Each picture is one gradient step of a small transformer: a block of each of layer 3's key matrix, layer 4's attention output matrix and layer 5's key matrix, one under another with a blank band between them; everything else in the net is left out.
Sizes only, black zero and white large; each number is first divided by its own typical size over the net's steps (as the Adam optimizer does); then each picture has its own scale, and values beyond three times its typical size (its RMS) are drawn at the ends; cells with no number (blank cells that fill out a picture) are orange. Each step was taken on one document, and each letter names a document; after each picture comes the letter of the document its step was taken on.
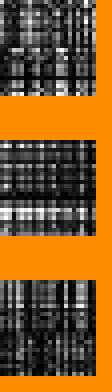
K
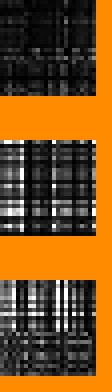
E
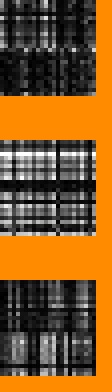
K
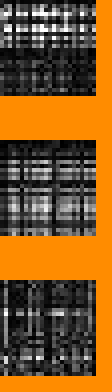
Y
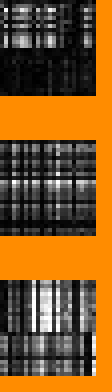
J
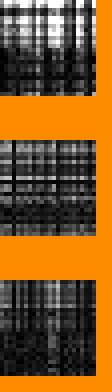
K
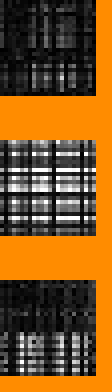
Y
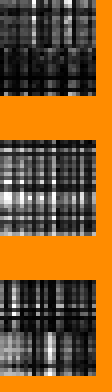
K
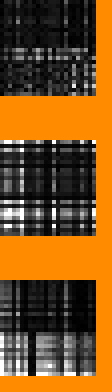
E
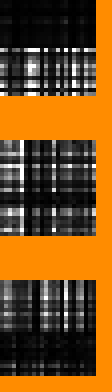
E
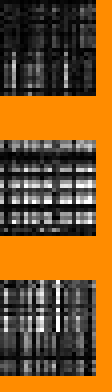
J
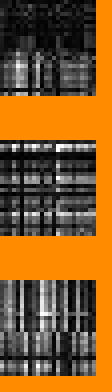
J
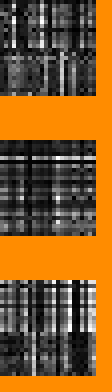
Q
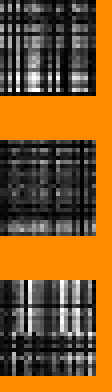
Y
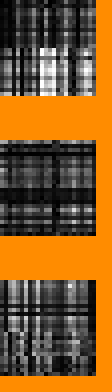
Q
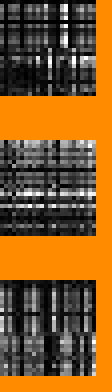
J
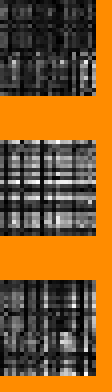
J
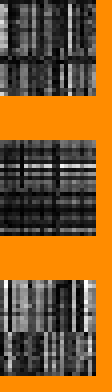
Q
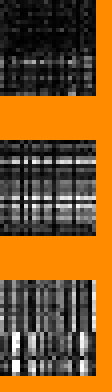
J
